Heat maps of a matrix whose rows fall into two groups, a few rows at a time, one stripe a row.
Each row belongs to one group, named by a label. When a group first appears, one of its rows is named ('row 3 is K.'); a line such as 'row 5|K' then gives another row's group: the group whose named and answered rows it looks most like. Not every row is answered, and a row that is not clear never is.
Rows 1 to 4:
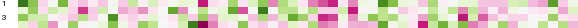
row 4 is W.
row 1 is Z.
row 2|Z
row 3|Z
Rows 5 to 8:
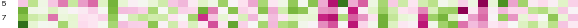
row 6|Z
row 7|W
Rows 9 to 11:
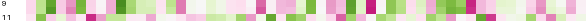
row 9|W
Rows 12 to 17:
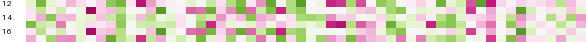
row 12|Z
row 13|Z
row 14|W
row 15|W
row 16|Z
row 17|W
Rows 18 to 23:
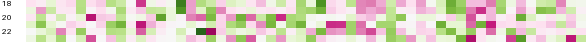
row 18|W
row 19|W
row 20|Z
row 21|Z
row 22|W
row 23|Z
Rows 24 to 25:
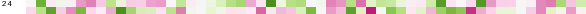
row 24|Z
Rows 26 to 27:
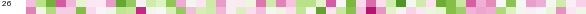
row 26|W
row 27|W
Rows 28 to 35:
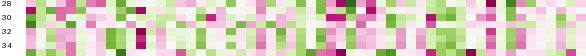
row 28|W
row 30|W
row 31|Z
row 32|W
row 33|W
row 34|W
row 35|Z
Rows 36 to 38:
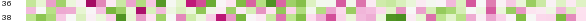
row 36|Z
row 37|W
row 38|Z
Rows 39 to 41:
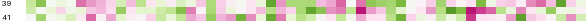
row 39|Z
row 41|Z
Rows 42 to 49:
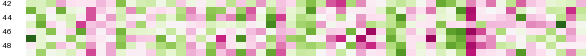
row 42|W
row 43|Z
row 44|Z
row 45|Z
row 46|W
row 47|Z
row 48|W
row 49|Z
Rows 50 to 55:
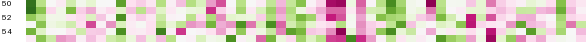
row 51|Z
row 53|Z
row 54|Z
